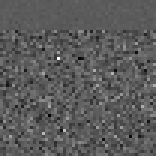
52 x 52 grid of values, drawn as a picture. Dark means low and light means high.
A few values lie far out on both sides of the bulk. A horizontal seam about 20% of the way down splits the table, and the top part is calmer. The grain is fine, like static. No overall slope runs across the table. There are no regular stripes.
